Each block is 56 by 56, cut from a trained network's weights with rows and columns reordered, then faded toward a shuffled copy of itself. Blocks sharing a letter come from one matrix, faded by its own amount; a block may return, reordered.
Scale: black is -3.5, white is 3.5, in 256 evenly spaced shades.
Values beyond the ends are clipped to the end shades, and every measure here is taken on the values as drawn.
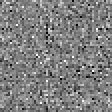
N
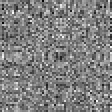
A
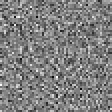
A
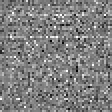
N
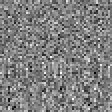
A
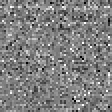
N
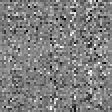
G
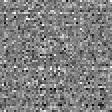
G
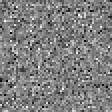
N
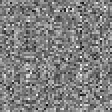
A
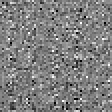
G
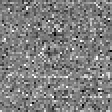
N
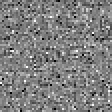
N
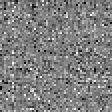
N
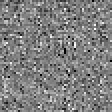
G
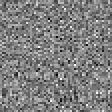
A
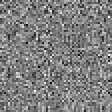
A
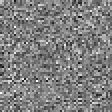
A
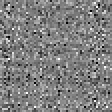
G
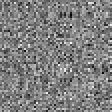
A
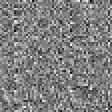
A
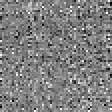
G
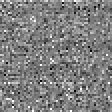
N
